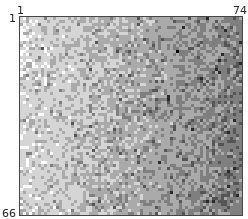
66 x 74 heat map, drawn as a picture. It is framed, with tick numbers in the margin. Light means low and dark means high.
Grain: fine. Odd rows or columns: none. Slope: up to the right. Stripes: none.
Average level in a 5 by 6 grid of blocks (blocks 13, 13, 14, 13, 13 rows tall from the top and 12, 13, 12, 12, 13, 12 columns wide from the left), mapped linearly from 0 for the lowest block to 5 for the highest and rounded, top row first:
012344 / 012345 / 012345 / 012345 / 012345
